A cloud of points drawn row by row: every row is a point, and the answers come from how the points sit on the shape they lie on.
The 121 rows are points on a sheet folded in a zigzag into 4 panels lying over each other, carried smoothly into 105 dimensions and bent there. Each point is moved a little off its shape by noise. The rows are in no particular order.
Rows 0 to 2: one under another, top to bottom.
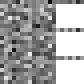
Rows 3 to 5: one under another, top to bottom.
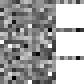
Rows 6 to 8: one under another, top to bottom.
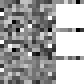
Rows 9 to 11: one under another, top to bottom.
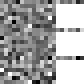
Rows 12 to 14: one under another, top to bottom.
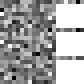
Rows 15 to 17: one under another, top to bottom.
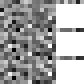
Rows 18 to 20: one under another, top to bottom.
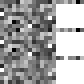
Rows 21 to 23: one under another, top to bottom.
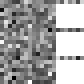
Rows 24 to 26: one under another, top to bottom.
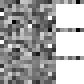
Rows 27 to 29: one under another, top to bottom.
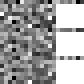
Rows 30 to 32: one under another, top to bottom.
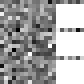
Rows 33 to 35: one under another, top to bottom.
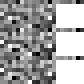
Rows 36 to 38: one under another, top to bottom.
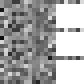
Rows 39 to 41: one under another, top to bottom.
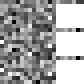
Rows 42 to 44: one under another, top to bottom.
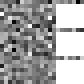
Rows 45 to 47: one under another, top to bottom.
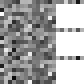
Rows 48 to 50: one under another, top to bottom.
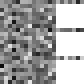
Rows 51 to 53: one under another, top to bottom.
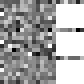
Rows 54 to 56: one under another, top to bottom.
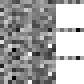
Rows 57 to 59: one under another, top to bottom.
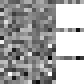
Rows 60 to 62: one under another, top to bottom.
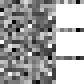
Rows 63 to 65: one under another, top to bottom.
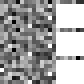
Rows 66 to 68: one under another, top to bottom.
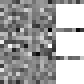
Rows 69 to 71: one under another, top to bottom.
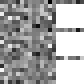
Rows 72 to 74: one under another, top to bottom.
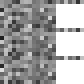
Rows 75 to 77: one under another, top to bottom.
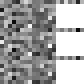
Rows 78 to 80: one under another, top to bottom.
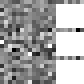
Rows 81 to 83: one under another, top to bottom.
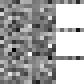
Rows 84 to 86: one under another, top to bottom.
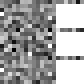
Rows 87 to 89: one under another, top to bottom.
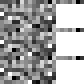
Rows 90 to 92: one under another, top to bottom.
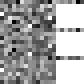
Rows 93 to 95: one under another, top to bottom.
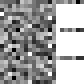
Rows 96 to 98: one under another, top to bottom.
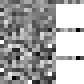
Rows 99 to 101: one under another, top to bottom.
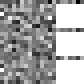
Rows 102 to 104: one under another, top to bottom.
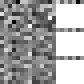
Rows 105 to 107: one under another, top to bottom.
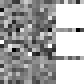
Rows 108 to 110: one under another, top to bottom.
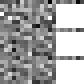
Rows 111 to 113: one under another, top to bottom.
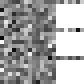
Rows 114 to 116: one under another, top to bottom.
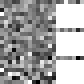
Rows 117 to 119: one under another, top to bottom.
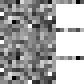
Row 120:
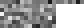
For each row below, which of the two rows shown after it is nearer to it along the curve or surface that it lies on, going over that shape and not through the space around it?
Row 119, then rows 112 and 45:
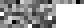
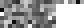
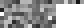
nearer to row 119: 112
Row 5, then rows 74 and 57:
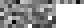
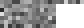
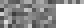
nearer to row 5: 74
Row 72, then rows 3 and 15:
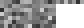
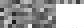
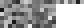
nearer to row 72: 3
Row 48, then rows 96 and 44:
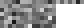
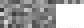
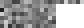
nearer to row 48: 44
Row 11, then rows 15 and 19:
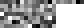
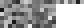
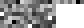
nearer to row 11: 19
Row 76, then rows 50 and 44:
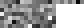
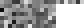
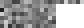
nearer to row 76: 50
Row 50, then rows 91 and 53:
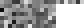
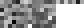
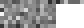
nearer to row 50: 91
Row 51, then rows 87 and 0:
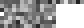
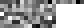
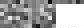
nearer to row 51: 87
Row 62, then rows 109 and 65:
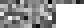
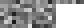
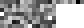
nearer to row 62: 109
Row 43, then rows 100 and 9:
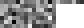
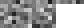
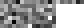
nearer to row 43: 100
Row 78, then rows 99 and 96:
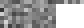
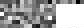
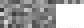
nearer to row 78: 96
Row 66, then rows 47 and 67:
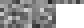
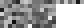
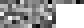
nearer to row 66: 67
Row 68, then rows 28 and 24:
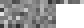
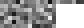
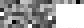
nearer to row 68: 28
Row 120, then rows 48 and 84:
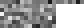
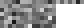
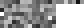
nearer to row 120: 48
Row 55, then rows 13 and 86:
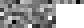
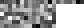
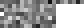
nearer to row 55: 86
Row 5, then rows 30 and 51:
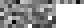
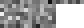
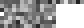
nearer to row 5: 51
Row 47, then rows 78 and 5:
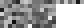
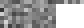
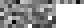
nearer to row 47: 5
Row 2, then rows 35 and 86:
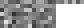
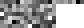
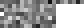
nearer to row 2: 86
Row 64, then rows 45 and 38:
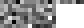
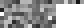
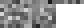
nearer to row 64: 38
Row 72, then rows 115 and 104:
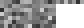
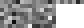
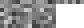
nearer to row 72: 115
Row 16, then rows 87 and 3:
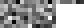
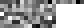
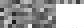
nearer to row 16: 3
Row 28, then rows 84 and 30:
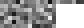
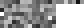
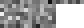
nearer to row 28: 30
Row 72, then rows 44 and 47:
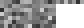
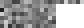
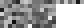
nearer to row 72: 44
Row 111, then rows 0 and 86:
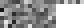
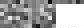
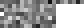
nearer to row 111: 86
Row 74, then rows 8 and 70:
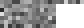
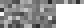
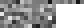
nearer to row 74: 8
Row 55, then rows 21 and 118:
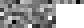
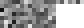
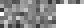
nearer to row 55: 21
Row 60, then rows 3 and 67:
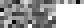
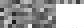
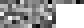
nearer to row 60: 3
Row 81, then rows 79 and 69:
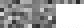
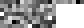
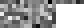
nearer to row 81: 69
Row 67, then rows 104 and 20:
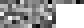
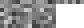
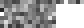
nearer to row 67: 104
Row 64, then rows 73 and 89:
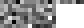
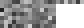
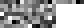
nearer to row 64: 73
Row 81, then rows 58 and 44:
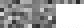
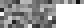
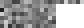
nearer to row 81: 44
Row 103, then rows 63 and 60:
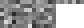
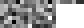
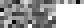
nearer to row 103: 63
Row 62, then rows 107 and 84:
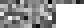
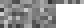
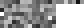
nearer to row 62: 107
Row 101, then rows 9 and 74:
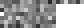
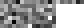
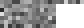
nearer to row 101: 74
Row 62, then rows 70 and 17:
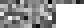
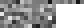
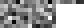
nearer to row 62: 17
